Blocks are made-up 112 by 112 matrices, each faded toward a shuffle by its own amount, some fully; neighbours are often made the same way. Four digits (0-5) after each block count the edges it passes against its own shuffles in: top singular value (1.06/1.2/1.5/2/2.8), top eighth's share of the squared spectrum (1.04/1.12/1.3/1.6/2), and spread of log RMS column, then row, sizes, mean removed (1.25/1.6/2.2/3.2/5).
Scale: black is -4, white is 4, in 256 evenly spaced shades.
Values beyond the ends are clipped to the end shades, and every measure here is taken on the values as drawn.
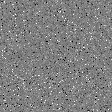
0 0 0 0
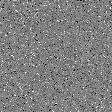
0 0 0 0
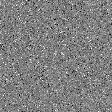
3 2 0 1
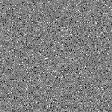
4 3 1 1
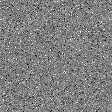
2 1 0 0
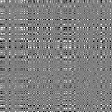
5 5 4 4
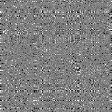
5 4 3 3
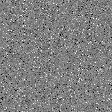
3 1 0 0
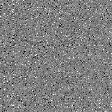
4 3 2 2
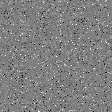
3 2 0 0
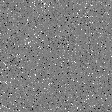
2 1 0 0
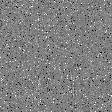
2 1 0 0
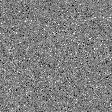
2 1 0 0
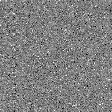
3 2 1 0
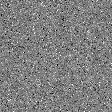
2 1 0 0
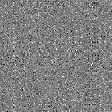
4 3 1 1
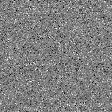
3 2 0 1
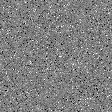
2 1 0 0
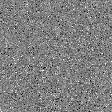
3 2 0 1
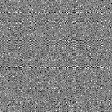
5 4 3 3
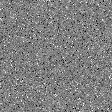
1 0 0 0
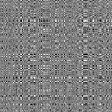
5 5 4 4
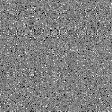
4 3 1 2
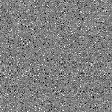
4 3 1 1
